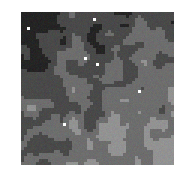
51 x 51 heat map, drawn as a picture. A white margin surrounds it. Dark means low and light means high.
Slope: up to the bottom right. Stripes: none. Odd rows or columns: none. Grain: blotchy. Lone odd cells: 6, each higher than its neighbours. Ninth with the lowest average: top left.
